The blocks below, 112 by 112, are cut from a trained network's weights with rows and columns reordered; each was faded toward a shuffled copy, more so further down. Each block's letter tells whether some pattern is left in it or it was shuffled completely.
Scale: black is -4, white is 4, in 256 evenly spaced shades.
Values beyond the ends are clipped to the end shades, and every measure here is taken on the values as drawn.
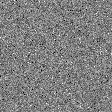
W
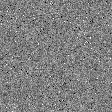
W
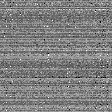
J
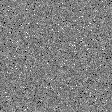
W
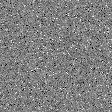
W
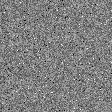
W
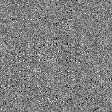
J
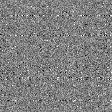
J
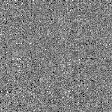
J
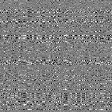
J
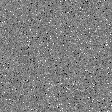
W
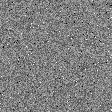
W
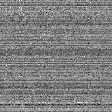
J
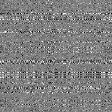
J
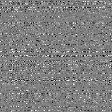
J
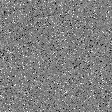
W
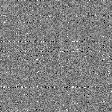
J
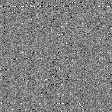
J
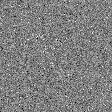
W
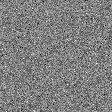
W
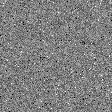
W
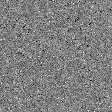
W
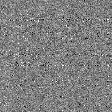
J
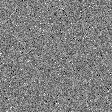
W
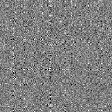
J
